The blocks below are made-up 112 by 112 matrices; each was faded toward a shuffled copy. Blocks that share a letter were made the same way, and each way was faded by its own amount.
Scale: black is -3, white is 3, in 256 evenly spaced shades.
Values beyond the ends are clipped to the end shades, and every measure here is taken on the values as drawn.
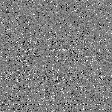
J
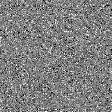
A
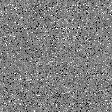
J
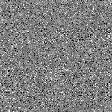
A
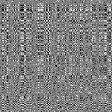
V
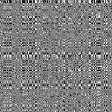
V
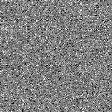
A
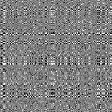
V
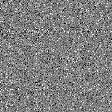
A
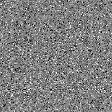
A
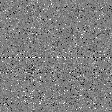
J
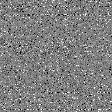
J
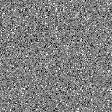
A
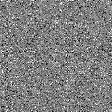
A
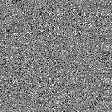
A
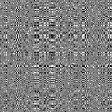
V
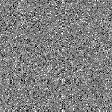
A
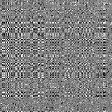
V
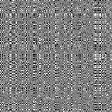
V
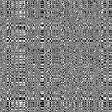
V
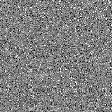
A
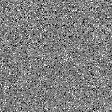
A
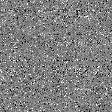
J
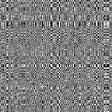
V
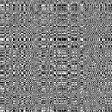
V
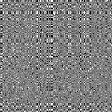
V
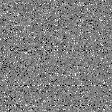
J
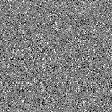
A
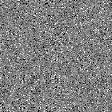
A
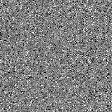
A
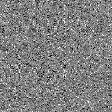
A
